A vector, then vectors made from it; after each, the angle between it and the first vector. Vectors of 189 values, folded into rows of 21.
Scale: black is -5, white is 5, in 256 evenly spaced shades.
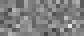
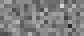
partly opposed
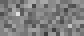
partly aligned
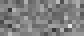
nearly parallel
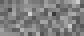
partly aligned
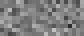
nearly opposite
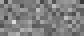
partly aligned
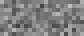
partly opposed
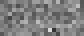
partly aligned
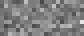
partly aligned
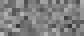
nearly opposite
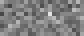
orthogonal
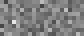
orthogonal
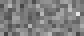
orthogonal
